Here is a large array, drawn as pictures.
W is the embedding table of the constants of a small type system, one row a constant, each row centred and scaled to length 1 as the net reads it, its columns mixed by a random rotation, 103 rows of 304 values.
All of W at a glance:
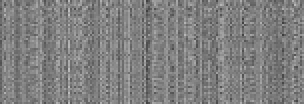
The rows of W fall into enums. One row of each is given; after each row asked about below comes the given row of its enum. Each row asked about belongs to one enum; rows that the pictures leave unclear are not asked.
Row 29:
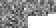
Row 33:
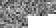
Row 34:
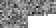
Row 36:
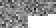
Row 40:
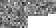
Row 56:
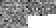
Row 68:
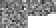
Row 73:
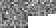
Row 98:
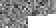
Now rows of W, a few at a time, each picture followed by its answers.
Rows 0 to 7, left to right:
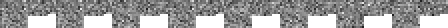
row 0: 68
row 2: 36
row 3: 68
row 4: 33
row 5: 36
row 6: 73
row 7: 56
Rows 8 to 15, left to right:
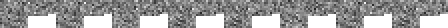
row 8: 40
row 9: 40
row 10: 68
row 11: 29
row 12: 29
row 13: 36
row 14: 40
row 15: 29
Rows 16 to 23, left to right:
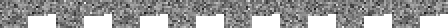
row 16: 34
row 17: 40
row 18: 34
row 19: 36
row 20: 68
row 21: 36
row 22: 98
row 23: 34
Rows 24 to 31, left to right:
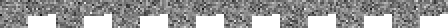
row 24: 56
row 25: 40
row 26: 98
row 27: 36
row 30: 36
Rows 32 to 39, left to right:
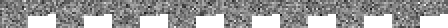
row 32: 68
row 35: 98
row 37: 56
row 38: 36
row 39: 73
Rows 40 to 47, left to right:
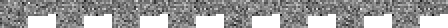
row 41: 56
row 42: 68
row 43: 56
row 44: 29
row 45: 56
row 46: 29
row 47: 56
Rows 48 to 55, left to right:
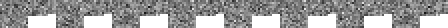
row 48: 98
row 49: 29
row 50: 34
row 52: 36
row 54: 73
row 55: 34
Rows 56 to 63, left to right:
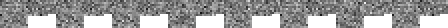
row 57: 36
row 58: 36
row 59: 34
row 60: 68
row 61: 56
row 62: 40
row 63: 56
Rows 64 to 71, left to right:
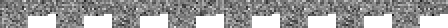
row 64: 68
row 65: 56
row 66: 29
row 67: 98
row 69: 29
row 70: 29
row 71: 56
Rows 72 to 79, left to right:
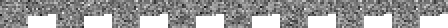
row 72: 56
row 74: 68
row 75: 34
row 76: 34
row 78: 68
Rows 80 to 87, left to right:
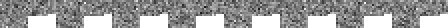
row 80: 98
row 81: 40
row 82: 68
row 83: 34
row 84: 36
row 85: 68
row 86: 40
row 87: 29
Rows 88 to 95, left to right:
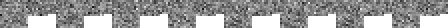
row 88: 56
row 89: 34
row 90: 68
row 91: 36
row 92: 29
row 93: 40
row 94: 29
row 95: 36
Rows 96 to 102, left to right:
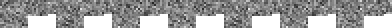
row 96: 33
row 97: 29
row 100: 29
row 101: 98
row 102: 68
